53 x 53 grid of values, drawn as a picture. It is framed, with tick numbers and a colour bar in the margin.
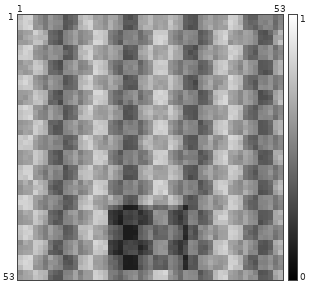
In the bottom middle lies a patch that is lower than the rest. Stripes running up and down repeat 4 times from left to right. The ninth with the lowest average is the bottom middle.
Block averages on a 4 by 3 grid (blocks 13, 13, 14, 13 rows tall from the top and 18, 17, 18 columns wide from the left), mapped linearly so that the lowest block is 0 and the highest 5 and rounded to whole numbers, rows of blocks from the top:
5 4 4
5 4 4
5 3 4
5 0 4
